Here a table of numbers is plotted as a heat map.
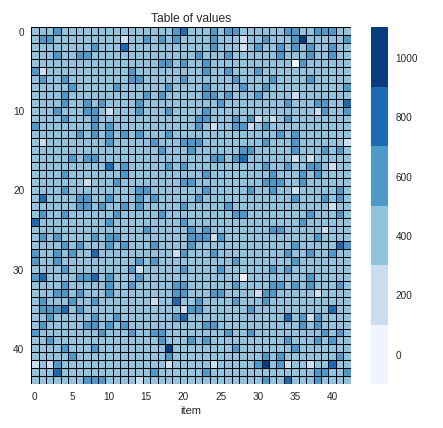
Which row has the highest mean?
0
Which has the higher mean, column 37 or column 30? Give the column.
37
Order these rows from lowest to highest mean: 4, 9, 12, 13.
4, 12, 13, 9
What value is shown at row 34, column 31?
600
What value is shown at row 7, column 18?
600
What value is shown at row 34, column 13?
400
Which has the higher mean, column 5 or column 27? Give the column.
27
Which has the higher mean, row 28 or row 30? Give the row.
28
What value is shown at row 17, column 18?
600
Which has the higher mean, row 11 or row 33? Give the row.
33
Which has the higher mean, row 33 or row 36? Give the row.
36
